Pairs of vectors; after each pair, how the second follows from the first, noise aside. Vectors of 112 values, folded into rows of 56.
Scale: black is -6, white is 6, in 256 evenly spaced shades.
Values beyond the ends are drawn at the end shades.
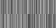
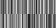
scaled up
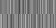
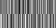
scaled up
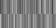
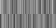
negated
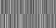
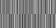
reversed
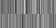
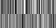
scaled up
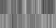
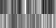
scaled up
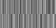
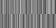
negated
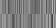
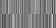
negated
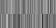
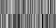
scaled up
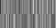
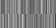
reversed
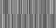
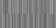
shrunk
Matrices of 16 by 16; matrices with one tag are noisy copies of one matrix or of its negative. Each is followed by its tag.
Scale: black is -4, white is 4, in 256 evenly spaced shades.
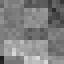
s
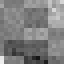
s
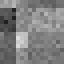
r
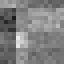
r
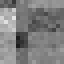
r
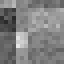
r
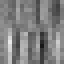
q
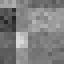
r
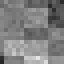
s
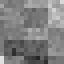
s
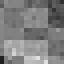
s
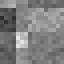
r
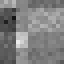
r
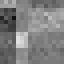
r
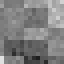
s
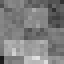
s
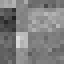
r
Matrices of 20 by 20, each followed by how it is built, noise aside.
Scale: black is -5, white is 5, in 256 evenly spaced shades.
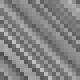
Toeplitz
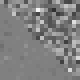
upper triangular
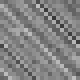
Toeplitz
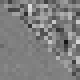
upper triangular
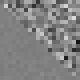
upper triangular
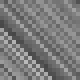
Toeplitz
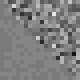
upper triangular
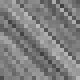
Toeplitz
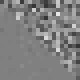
upper triangular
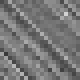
Toeplitz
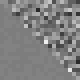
upper triangular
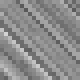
Toeplitz
